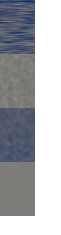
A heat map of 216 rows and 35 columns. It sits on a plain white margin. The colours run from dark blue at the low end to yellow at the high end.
The table splits into 4 rows of 1 panel. Panel 1,1: low, streaked across. Panel 2,1: middling, blotchy, faint in contrast. Panel 3,1: low, blotchy, faint in contrast. Panel 4,1: middling, flat.
